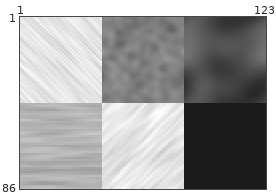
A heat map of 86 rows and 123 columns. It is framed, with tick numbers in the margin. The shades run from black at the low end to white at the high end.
The table splits into 2 rows of 3 panels. Panel 1,1: very high, slanting down to the right, faint in contrast. Panel 1,2: middling, blotchy, faint in contrast. Panel 1,3: low, smooth. Panel 2,1: high, streaked across, faint in contrast. Panel 2,2: very high, slanting up to the right, faint in contrast. Panel 2,3: very low, flat.
